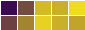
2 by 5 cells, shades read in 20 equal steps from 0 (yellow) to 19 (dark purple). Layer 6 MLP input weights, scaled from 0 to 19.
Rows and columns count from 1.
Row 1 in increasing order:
0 3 4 13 19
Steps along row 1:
down down up down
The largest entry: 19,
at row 1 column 1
